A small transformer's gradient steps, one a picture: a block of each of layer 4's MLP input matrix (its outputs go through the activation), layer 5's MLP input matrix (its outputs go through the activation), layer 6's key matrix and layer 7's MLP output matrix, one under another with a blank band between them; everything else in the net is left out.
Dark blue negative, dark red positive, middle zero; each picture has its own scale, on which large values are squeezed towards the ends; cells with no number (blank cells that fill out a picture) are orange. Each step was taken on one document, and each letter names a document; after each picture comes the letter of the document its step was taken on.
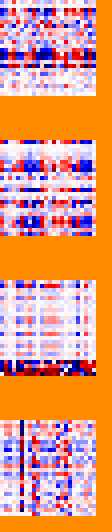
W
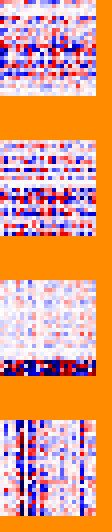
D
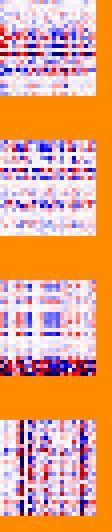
D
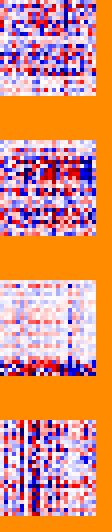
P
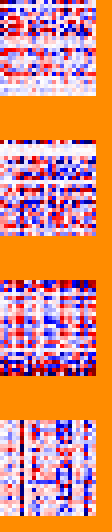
W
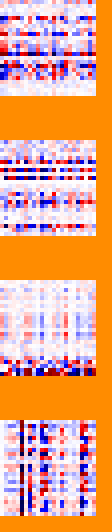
D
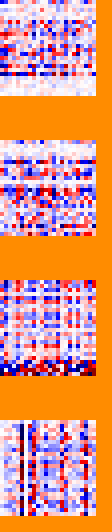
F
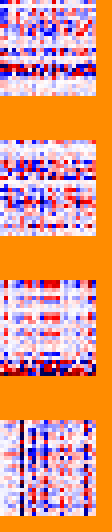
F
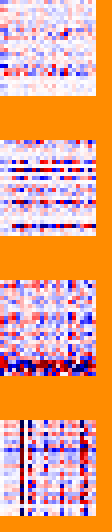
F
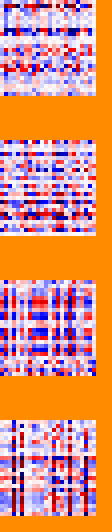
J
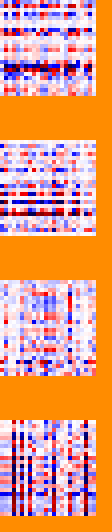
J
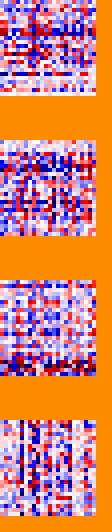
P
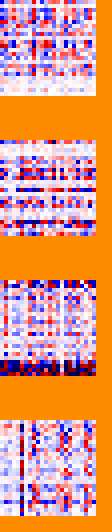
F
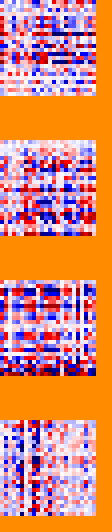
P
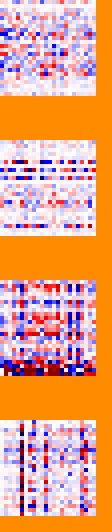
D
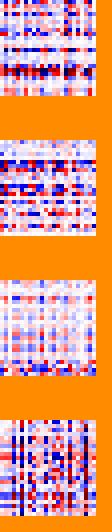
J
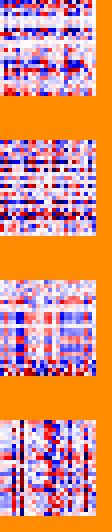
J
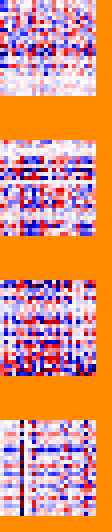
F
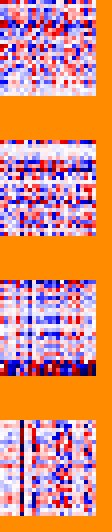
W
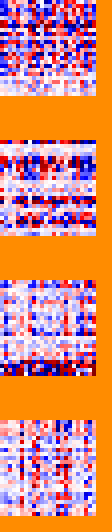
W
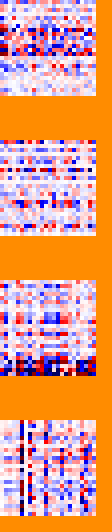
D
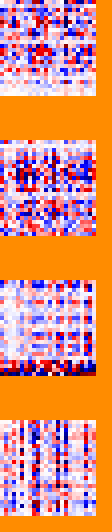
P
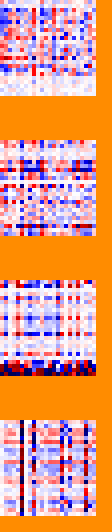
F
